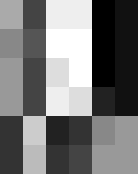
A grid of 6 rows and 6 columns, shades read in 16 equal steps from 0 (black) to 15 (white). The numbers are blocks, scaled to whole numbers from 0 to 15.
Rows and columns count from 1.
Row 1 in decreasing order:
14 14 10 4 1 0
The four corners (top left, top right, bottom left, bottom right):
10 1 3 9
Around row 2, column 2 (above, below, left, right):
4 4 8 15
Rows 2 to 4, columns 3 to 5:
15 15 0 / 13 15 0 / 14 13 2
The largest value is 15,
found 3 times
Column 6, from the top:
1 1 1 1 9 9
